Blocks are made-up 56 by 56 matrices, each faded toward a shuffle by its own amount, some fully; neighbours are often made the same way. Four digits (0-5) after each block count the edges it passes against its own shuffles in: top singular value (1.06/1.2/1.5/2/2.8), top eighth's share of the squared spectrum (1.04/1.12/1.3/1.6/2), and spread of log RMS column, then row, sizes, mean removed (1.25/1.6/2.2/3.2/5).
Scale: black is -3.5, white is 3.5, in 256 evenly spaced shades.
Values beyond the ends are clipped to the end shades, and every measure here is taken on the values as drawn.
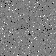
1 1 0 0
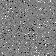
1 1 0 0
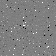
2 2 0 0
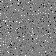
1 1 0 0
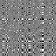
5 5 3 3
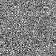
3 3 0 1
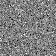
0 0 0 0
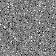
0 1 1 0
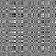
5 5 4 4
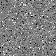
2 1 0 0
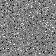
0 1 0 0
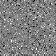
3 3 1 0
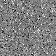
1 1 0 0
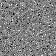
0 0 0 0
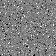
1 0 0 0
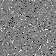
1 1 0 0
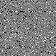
3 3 0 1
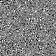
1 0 0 0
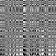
5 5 4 4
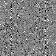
2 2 2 0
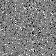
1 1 1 0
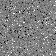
0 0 0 0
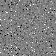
1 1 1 0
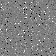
1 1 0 0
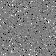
0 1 0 0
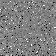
0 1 0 1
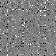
3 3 2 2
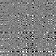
4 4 2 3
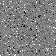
2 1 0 0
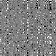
4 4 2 2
